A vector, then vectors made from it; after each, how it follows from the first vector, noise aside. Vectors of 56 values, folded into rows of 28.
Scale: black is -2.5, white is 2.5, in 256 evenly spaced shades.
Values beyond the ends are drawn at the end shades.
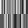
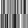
sign-scrambled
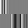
partly zeroed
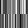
sign-scrambled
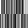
sign-scrambled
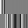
partly zeroed
